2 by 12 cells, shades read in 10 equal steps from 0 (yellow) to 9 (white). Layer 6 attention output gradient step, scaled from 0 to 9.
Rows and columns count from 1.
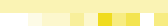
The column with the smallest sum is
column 8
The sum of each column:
15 15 14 13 13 11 13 6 10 8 15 10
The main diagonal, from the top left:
6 9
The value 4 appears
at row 2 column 9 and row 2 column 12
